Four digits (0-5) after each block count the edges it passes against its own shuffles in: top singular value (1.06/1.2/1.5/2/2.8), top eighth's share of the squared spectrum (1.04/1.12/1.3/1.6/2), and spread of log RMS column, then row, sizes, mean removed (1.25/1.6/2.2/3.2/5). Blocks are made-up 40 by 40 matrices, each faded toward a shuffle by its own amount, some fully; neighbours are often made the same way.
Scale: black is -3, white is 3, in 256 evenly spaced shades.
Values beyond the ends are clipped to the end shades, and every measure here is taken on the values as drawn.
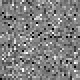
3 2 1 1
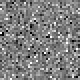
1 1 0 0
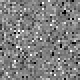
1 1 0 0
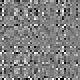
4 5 3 3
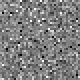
3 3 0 1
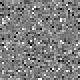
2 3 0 1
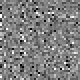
3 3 2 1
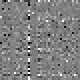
4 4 2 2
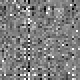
3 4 2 2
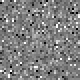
1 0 0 0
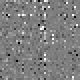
2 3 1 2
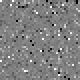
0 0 0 0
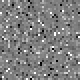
0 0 0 0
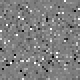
1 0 0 1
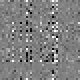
3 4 3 3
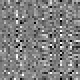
4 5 3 2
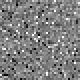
0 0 0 0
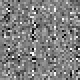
2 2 3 1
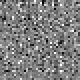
3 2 0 1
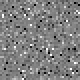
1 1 0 0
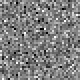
0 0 0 0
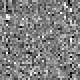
1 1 2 0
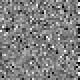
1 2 1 0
